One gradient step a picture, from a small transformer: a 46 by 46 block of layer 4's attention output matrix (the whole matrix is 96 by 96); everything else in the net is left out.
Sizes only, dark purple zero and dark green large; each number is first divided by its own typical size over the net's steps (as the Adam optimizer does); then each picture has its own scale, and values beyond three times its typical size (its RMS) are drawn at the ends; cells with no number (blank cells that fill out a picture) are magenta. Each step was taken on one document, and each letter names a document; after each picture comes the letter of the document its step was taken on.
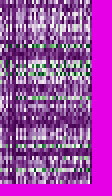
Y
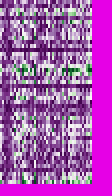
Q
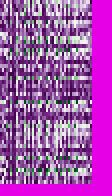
Y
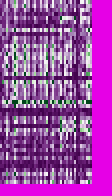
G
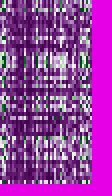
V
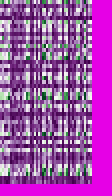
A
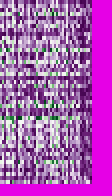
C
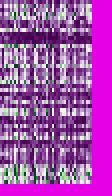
G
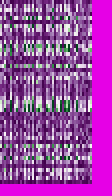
Y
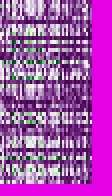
C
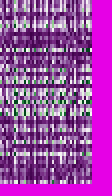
G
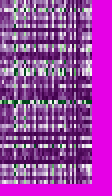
G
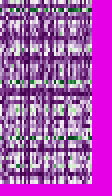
Q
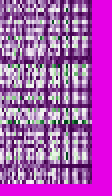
C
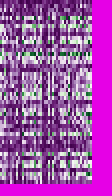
Q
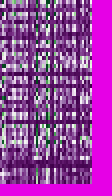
V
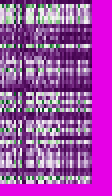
C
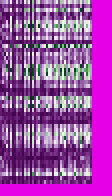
Y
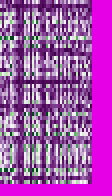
Y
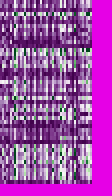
G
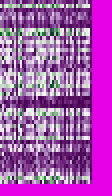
C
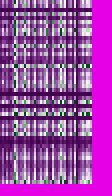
G
